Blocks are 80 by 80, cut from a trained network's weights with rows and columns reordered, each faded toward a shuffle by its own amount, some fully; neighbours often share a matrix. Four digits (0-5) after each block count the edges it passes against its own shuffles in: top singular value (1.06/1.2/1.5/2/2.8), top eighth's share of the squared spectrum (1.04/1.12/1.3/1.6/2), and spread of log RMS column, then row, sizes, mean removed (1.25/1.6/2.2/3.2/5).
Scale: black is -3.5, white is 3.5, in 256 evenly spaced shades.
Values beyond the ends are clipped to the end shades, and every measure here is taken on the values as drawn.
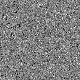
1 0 0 0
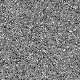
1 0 0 0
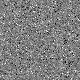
0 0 0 0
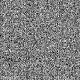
3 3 0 1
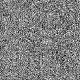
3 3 0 1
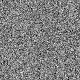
0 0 0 0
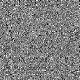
3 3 1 2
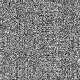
3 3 0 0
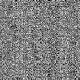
3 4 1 2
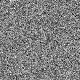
0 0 0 0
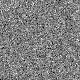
0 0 0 0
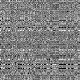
4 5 1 3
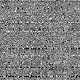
4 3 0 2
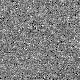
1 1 0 0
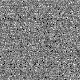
3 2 1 1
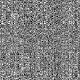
3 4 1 2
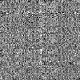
3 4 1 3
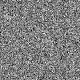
1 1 0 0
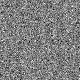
1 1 0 0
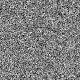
2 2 0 0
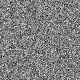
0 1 0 0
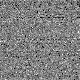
3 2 0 1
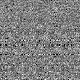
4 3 1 2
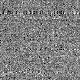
3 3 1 2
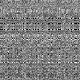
4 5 2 3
